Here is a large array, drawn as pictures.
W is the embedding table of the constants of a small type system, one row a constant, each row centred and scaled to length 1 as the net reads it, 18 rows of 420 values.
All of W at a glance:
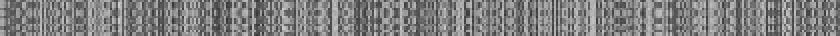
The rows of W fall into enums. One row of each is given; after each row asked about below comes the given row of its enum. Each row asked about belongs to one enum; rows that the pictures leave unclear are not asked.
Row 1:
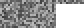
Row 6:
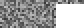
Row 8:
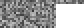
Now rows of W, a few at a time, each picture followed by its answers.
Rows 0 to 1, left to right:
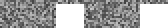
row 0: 6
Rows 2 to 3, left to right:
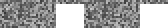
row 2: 1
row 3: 1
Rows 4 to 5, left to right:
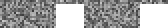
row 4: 8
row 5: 6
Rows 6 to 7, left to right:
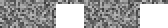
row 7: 6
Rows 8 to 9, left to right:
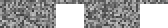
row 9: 1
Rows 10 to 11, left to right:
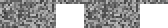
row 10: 1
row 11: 1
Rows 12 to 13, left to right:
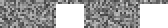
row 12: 6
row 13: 8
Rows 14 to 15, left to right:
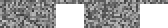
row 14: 8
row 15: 1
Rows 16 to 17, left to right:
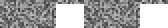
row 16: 6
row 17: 6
